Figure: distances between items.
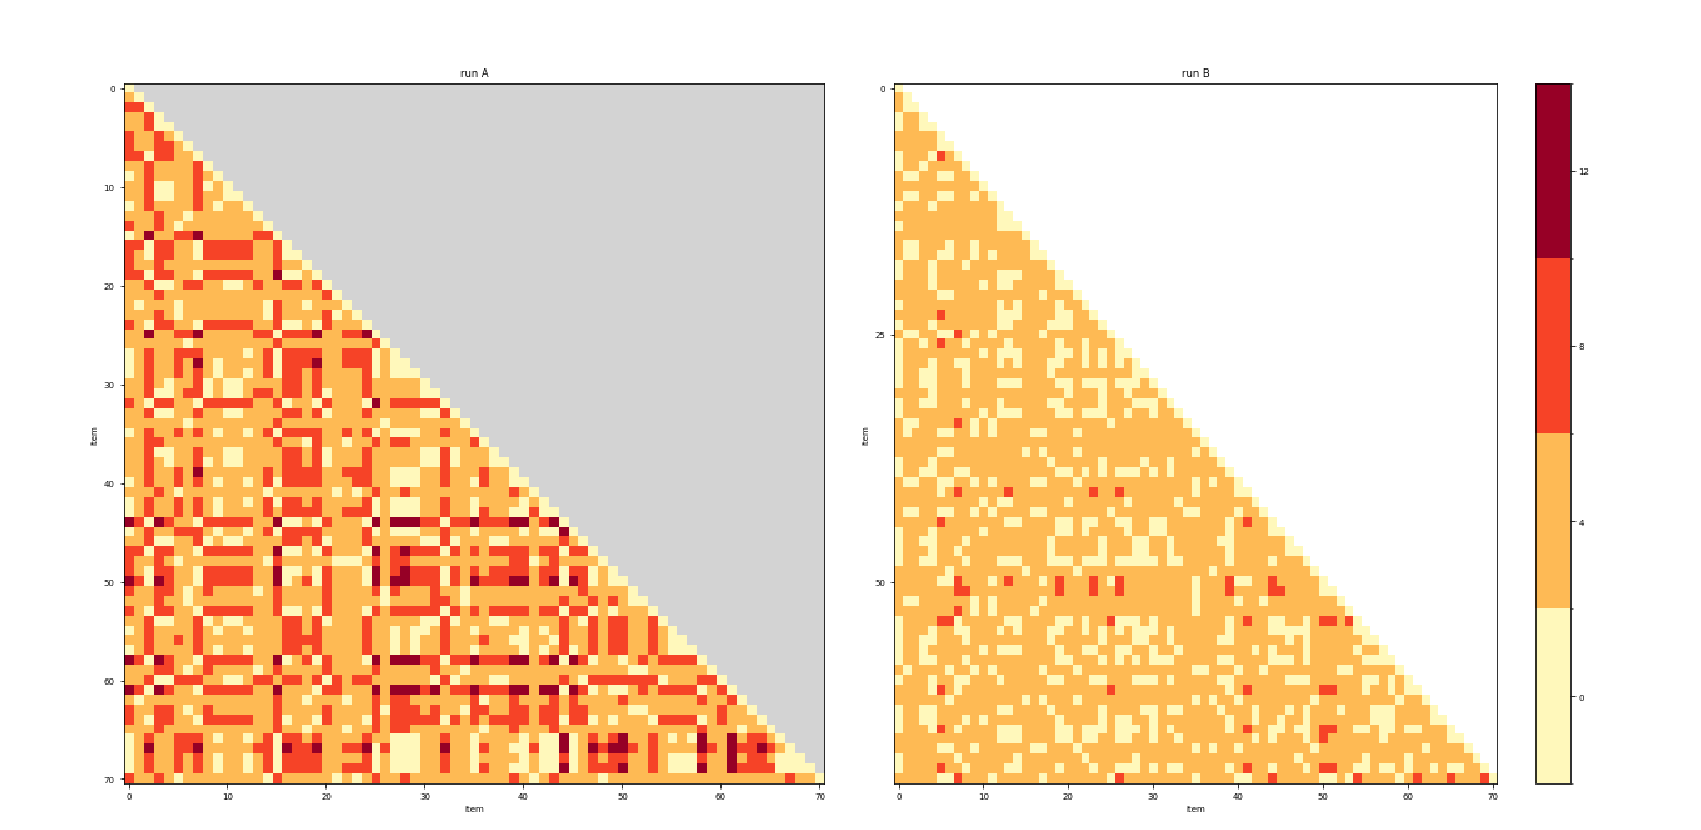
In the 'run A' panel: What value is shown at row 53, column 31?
8
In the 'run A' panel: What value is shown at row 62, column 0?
4
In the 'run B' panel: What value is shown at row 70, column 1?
4
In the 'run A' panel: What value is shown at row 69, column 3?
4
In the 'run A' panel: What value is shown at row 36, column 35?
8
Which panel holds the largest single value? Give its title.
run A
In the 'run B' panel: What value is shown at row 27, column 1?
4
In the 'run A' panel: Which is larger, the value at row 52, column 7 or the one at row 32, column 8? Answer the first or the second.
the second
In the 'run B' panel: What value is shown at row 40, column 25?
4
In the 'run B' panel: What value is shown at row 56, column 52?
4
